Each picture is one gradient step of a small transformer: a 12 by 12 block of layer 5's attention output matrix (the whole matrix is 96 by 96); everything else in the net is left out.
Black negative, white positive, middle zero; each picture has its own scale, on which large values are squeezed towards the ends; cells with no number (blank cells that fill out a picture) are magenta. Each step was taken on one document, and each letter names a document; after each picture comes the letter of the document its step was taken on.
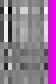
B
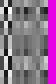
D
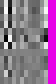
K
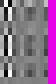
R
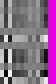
K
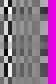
R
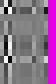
R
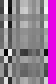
B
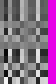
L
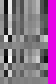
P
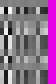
D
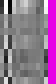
B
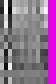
B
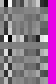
P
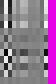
B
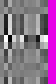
P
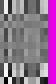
P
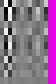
R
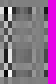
R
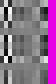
R
